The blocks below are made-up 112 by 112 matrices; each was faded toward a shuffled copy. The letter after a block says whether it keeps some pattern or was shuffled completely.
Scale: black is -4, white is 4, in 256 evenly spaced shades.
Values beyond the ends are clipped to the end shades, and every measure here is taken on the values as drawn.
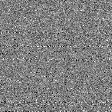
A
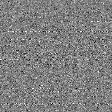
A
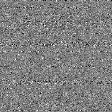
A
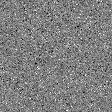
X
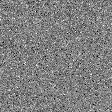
X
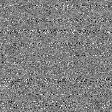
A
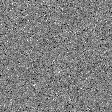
X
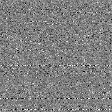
A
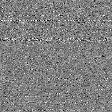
A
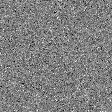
X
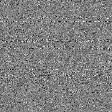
A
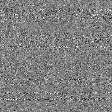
A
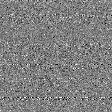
A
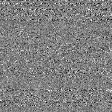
A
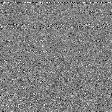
A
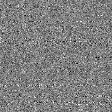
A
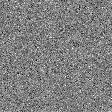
X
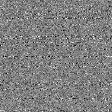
A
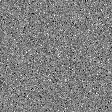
X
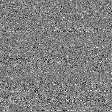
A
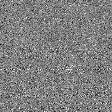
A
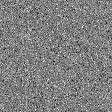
X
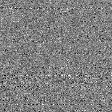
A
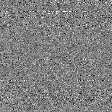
A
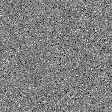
X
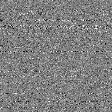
A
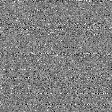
A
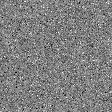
X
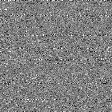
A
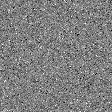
X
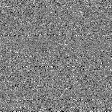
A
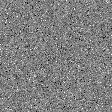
X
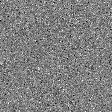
X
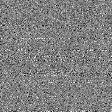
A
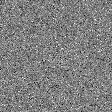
X
